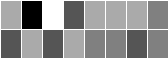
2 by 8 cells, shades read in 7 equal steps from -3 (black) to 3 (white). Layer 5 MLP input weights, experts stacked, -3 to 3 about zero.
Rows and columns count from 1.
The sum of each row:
3 -1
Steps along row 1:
down up down up same same down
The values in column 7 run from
-1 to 1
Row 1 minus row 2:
2 -4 4 -2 1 1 2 0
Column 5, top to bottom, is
1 0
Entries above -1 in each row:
6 5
